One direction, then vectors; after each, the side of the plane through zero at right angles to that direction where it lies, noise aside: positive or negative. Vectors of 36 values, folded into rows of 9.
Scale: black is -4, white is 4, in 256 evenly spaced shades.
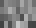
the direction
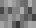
negative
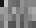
positive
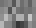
negative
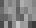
positive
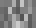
positive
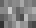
positive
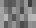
negative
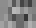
negative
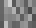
positive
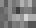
positive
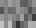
negative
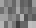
negative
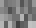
negative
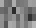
negative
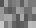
negative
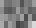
negative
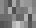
positive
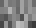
positive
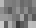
negative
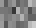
negative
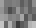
negative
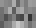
positive
